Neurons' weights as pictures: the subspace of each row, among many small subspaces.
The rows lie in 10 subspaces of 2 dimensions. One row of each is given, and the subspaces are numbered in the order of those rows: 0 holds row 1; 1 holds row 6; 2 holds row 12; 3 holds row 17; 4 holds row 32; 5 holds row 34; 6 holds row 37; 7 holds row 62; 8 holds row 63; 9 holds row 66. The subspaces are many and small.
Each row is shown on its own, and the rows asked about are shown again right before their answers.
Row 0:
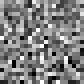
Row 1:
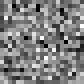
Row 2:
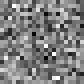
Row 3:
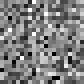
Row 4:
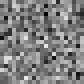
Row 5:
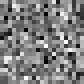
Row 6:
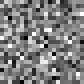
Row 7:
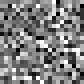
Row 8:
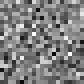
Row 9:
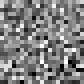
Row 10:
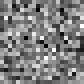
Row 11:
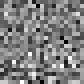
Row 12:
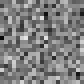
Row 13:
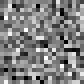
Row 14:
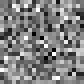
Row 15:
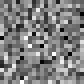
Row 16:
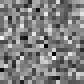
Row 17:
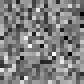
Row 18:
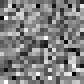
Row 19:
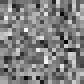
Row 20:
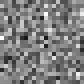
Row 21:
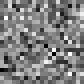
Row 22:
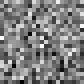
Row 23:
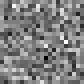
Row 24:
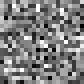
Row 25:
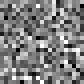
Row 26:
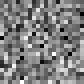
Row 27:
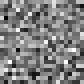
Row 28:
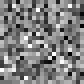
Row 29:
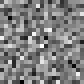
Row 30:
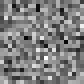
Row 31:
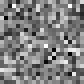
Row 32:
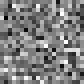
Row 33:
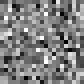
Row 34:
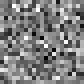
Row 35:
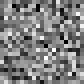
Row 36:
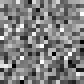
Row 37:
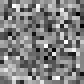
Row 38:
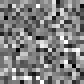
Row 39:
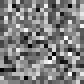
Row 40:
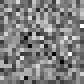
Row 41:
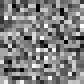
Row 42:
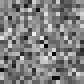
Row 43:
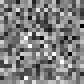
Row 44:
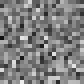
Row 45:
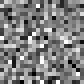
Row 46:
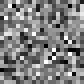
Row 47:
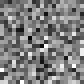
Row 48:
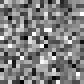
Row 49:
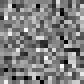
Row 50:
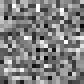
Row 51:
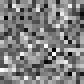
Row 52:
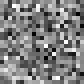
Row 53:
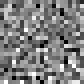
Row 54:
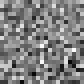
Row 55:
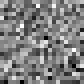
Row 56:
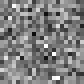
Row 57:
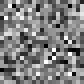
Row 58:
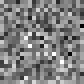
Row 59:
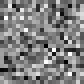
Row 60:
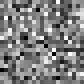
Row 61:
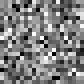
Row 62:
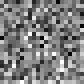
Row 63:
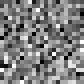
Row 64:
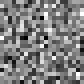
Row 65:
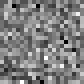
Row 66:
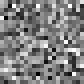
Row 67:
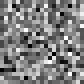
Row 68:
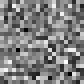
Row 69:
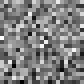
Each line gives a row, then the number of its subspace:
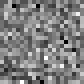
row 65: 6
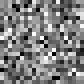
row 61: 5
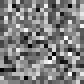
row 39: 3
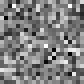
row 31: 9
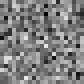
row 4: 2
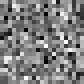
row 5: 2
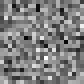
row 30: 0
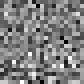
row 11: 6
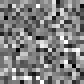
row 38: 1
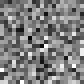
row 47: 0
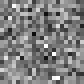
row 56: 6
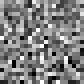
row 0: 5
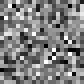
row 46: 9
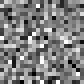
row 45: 1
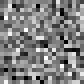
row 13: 4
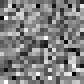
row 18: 9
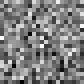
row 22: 7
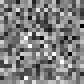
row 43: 7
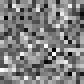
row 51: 8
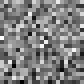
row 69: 7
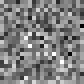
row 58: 7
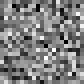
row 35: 5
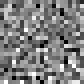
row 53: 4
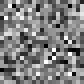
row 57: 9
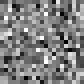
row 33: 2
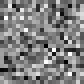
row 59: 8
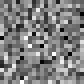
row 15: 3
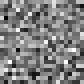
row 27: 7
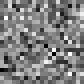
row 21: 8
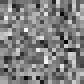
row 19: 2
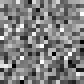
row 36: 8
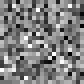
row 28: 3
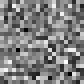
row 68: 3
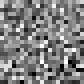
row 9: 8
